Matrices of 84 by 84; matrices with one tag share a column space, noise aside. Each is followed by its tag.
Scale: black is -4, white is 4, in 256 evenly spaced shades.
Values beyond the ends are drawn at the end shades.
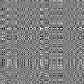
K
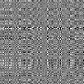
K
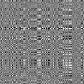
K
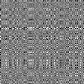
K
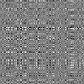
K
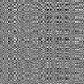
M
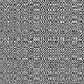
M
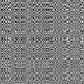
M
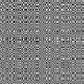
M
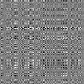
K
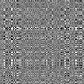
K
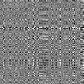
K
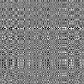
K
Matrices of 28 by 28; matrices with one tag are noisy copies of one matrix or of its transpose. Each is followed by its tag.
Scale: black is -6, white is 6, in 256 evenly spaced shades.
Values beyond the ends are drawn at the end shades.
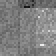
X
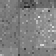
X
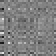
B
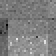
X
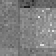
X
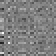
B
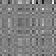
B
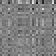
B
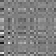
B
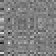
B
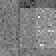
X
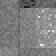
X
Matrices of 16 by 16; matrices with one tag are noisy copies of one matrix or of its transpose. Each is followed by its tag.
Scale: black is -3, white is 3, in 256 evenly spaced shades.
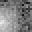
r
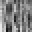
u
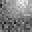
r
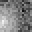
r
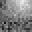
r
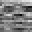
u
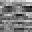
u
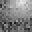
r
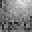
r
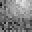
r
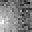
r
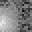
r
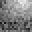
r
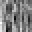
u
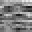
u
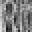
u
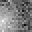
r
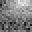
r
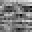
u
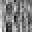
u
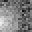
r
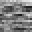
u
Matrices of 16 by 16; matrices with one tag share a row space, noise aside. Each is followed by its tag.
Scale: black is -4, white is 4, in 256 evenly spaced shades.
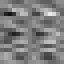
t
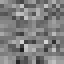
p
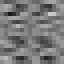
t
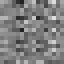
p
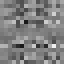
p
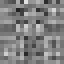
p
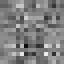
p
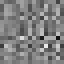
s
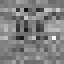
p
